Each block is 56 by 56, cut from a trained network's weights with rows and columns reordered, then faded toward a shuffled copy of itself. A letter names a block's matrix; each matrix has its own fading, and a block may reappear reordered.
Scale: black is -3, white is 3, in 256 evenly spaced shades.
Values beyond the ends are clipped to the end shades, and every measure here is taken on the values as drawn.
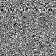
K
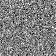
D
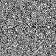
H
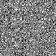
H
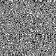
K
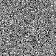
H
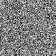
D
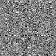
K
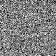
D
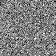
D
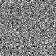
K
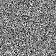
D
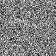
H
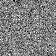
D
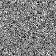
H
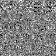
K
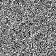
D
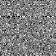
K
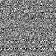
K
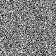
D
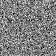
D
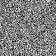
D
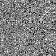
H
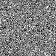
H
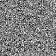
H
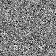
D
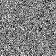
D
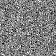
D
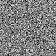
D
